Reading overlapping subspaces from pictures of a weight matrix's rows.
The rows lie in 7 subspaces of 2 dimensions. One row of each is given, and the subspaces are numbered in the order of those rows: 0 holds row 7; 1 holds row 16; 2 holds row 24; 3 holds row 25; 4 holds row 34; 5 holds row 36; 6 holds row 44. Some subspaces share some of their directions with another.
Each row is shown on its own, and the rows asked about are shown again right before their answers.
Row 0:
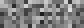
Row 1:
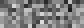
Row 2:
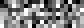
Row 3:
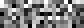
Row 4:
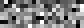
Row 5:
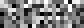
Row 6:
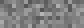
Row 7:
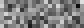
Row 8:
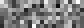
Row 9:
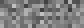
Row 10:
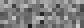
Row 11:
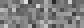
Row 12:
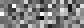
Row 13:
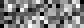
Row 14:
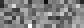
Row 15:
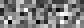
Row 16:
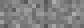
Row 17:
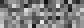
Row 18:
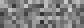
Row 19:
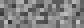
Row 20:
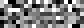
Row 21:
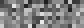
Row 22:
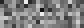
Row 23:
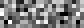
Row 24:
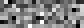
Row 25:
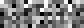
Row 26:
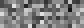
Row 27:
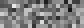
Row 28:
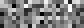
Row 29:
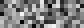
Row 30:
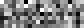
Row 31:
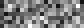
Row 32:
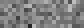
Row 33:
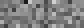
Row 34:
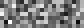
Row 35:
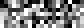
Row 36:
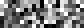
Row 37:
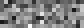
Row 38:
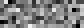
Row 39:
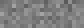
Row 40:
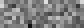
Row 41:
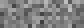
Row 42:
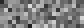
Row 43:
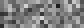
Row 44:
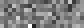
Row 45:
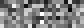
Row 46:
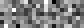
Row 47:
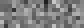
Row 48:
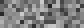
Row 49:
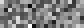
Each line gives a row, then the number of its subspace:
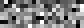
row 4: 2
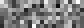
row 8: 5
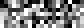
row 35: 5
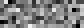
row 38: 2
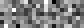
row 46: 1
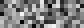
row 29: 5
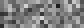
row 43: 0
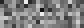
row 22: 3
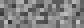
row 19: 4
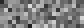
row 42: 6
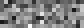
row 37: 2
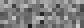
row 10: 2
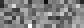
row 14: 0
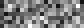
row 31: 0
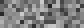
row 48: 5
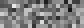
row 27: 3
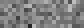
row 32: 6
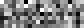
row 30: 3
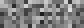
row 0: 3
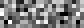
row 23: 4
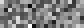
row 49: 6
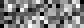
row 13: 0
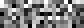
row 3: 0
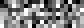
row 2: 5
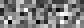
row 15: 4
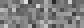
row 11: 1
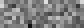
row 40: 0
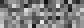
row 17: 5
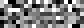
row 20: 2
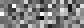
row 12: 5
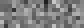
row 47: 1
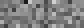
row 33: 1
